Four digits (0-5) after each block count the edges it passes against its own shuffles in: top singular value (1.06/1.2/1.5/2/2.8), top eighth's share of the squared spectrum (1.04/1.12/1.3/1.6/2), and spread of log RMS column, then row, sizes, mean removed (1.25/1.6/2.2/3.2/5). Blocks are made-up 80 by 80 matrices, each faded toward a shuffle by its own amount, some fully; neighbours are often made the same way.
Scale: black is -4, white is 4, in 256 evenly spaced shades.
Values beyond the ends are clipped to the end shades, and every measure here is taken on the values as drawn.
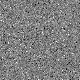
0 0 0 0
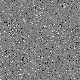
2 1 0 0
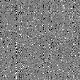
4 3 2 1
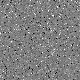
1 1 0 0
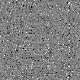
3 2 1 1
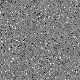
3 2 0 0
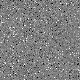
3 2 1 0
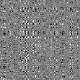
5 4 3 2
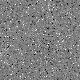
2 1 0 0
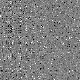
4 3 2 1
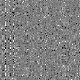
4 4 2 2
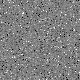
2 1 0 0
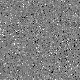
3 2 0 0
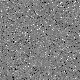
1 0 0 0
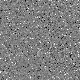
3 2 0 0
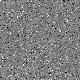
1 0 0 0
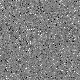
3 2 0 0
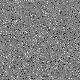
3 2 0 0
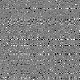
4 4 2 3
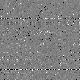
4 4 0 2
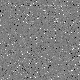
1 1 0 0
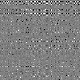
5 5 2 3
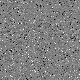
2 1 0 0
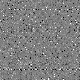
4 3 0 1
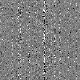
3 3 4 0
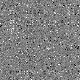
3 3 1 1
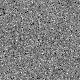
0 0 0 0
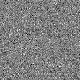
3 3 1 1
